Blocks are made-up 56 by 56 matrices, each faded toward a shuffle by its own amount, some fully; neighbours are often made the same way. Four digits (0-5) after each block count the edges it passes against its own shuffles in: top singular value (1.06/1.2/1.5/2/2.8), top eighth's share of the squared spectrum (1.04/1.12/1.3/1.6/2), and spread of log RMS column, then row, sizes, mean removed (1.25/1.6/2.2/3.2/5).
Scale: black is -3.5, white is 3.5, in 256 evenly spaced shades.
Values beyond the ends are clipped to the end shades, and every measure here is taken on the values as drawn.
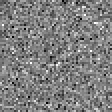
0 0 0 0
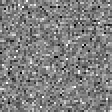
0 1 0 0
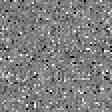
3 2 0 1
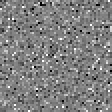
0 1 0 0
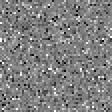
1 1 0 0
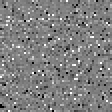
2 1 0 0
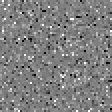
0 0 0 0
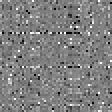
4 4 2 2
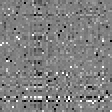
4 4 1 2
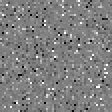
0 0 0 0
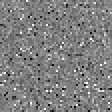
0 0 0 0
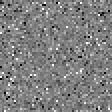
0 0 0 0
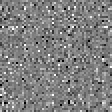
4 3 2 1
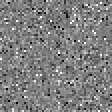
1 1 0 0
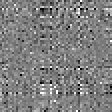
4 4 2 3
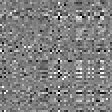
4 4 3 3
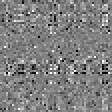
4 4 2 3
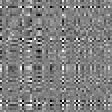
5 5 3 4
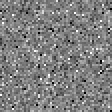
2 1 0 0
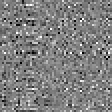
4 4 2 2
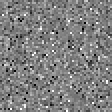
2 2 0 0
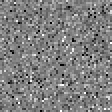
1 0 0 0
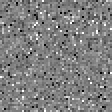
2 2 0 1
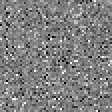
3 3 1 1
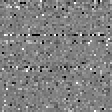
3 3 0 2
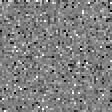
0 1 0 1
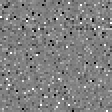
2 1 0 0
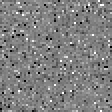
0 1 0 1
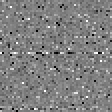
2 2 0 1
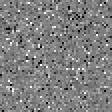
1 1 0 0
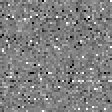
1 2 0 2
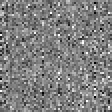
1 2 3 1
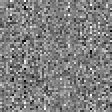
1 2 3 0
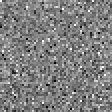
0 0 0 0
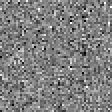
1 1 2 0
